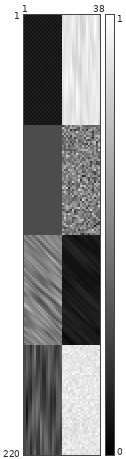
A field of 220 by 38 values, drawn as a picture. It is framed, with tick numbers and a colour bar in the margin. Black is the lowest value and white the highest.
It is made of 4 by 2 panels. Panel 1,1: very low, checkered, faint in contrast. Panel 1,2: very high, streaked downward, faint in contrast. Panel 2,1: low, flat. Panel 2,2: middling, fine-grained, strong in contrast. Panel 3,1: middling, slanting down to the right. Panel 3,2: very low, slanting down to the right, faint in contrast. Panel 4,1: low, streaked downward. Panel 4,2: very high, fine-grained, faint in contrast.
